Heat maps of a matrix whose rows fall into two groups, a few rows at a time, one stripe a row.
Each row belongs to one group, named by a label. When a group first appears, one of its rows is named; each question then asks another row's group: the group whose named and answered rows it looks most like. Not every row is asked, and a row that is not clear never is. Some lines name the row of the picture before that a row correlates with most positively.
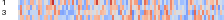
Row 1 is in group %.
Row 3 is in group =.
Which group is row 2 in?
=
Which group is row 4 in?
=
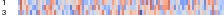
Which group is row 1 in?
=
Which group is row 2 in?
=
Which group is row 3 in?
=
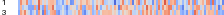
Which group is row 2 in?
=
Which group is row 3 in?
=
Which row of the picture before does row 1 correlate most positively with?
3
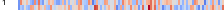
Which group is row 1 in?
=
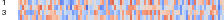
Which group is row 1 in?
=
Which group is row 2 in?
%
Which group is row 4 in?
=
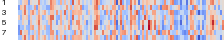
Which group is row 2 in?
=
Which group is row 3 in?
%
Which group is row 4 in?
%
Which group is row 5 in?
%
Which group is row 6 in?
%
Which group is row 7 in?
=
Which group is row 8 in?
%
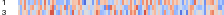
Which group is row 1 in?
=
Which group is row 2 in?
%
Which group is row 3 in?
%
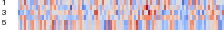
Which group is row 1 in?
=
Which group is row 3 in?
%
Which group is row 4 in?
=
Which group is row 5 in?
%
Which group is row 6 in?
%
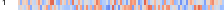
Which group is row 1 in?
%
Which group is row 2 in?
=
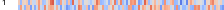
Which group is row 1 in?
%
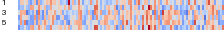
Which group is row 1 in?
=
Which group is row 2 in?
%
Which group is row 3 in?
=
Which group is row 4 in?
=
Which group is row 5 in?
=
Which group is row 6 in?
%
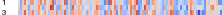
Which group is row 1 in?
%
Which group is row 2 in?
%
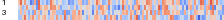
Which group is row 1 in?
=
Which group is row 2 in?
=
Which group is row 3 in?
=
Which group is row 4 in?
%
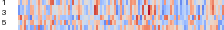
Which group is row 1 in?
%
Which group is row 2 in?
%
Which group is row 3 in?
%
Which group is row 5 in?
%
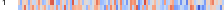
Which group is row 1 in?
%
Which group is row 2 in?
%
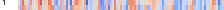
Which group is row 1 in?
%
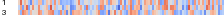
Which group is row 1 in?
=
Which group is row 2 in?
=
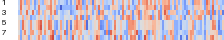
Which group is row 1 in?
=
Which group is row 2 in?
=
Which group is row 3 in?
=
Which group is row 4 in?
=
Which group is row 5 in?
%
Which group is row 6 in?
%
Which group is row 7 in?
%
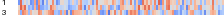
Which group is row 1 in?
=
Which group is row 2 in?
=
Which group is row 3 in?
%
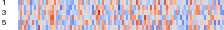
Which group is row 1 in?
=
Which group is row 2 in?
=
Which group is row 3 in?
=
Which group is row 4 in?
%
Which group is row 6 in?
=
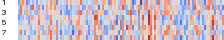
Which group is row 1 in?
=
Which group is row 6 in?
=
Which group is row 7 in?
=
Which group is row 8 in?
%
